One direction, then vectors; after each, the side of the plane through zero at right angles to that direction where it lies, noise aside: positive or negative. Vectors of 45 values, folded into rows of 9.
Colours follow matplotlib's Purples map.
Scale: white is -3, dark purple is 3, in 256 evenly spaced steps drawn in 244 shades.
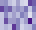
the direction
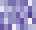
negative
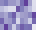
negative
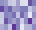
positive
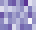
negative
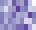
negative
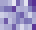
positive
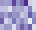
negative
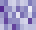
positive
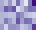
positive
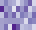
positive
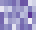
negative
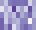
negative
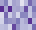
positive
